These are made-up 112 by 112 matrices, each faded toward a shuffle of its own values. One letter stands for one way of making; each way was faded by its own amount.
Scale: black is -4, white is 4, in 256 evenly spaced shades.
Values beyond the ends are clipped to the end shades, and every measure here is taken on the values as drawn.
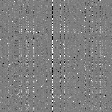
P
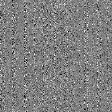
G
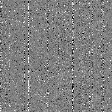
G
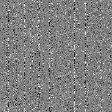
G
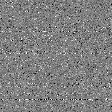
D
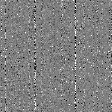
G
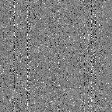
G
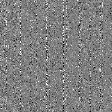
G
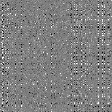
P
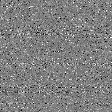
D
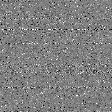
D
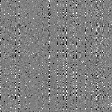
P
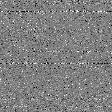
D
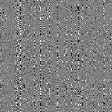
P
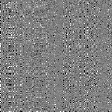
P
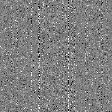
G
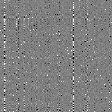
P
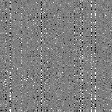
P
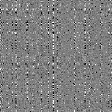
P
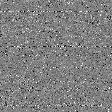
D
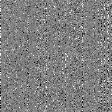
G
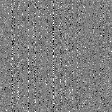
G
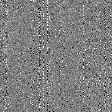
G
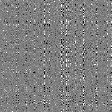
P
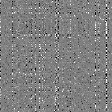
P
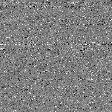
D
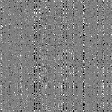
P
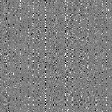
P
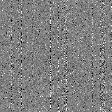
G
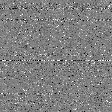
D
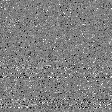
D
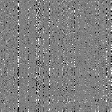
P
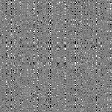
P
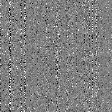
G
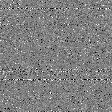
D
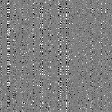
P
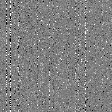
G
